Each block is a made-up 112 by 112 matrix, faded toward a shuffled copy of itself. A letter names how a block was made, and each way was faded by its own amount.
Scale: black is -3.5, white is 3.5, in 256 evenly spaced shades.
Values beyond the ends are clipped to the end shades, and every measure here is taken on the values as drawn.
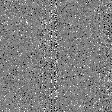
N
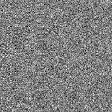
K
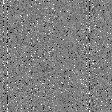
N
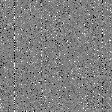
N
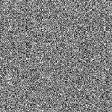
K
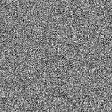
K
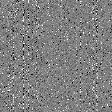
N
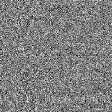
K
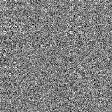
K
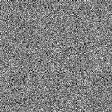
K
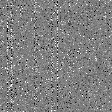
N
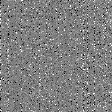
N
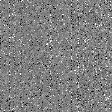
N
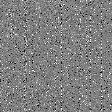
N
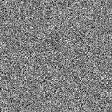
K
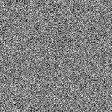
K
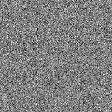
K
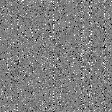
N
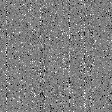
N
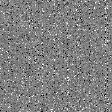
N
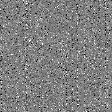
N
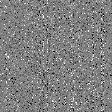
N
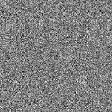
K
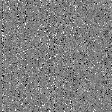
N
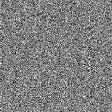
K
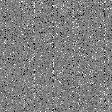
N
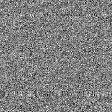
K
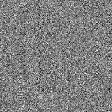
K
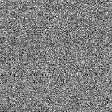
K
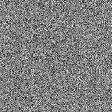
K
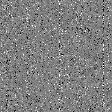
N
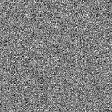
K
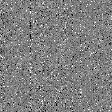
N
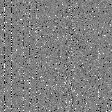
N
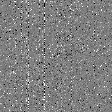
N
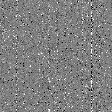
N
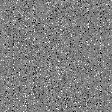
N
